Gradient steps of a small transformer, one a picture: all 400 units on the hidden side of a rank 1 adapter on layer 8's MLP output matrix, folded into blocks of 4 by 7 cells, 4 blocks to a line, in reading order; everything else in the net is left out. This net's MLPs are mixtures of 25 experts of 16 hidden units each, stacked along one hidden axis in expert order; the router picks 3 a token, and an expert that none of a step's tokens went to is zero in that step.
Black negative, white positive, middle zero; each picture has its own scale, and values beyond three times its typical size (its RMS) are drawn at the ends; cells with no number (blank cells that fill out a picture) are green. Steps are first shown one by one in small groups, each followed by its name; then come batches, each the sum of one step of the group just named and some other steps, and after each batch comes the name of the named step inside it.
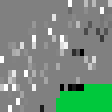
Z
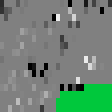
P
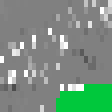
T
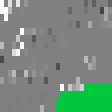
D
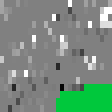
Z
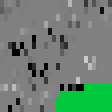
P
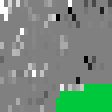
D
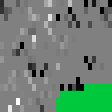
P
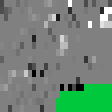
P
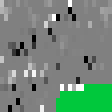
T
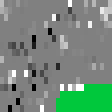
T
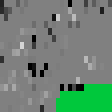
P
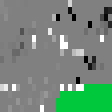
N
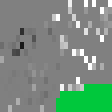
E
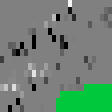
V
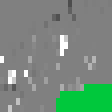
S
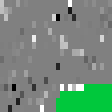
N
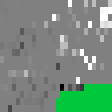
E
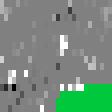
S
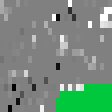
N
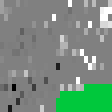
E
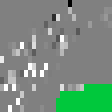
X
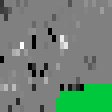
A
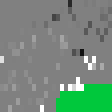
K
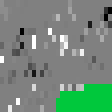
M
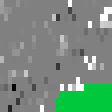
K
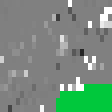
K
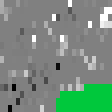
M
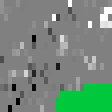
A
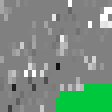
X
